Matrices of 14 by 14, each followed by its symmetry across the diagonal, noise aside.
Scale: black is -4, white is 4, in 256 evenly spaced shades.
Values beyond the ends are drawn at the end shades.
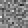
neither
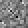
symmetric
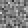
antisymmetric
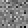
neither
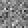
neither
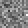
neither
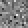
antisymmetric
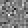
antisymmetric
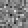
antisymmetric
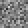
antisymmetric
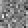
neither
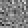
antisymmetric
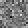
neither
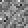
symmetric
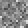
symmetric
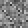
antisymmetric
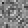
symmetric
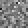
neither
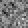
symmetric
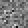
neither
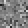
antisymmetric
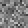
neither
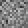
symmetric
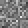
symmetric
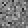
symmetric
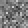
symmetric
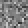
antisymmetric
